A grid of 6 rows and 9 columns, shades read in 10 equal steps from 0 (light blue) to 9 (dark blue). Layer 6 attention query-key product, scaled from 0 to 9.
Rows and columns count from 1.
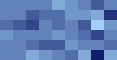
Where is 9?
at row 6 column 8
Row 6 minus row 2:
0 0 -4 -2 -1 2 -1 7 -6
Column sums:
24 26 28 26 25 22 24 28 26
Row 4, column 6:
4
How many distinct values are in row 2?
6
